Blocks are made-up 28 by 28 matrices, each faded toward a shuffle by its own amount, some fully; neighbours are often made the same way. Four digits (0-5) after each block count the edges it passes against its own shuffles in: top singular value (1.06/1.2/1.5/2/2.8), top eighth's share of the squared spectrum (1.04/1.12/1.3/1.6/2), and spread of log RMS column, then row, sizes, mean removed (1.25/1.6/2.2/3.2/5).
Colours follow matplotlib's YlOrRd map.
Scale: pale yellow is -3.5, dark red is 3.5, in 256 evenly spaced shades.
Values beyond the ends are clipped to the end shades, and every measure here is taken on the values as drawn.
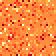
0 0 0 1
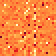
2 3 1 0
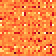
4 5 2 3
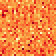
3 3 1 1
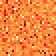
0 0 0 0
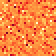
0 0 0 0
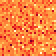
1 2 0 0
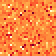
0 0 1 0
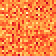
3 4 2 0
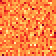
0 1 0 0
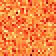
1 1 0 0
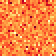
0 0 0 0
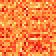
3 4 1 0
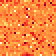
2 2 1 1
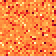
1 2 0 0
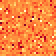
0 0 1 0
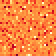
0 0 0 0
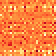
4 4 2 2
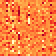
2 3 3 0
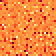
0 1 0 0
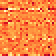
3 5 1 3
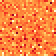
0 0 1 0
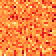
2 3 0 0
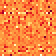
3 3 1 2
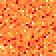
0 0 0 0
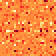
2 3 1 1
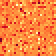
1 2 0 0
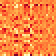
4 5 3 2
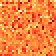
2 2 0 1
